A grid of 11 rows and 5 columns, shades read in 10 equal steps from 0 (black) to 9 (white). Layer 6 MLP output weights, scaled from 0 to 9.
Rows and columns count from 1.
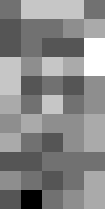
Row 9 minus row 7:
-2 -3 -1 -1 -2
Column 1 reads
4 3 3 7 7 6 5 6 3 5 3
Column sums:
52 44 51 51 66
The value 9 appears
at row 3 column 5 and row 4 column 5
